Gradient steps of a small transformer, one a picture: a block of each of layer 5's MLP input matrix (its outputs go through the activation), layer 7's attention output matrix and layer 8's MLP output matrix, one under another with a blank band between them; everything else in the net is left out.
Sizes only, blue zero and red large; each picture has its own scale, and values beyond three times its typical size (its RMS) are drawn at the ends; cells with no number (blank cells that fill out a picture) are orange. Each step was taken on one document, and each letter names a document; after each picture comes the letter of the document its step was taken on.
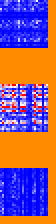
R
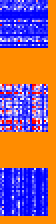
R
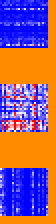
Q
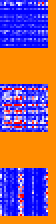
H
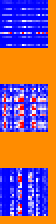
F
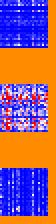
Q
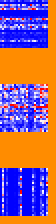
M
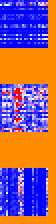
H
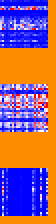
M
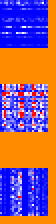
F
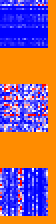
H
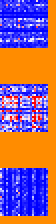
R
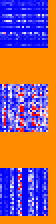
F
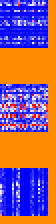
Q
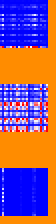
M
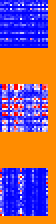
H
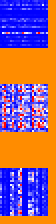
F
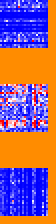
R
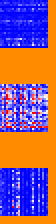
Q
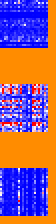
R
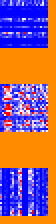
F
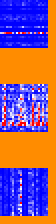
F
